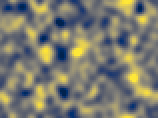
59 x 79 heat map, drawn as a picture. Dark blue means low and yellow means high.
There is no overall slope. The texture is blotchy. Overall the values sit about 50% of the way up the scale. No single row or column stands out from its neighbours. There are no lone odd cells. The halves do not mirror each other. The histogram is bell-shaped.
